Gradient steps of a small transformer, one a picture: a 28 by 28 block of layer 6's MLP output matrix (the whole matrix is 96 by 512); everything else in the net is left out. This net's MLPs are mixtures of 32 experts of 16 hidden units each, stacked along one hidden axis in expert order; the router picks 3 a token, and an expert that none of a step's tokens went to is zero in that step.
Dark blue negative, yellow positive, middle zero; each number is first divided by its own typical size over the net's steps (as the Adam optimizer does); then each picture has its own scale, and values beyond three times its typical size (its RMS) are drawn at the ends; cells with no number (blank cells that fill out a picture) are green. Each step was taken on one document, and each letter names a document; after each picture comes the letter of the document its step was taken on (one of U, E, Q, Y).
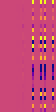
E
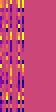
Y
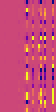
E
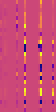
E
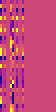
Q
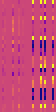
E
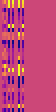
Y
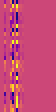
Q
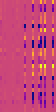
E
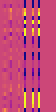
Y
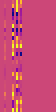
Q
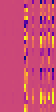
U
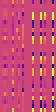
Y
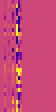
Q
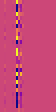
Q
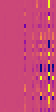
U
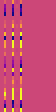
Q
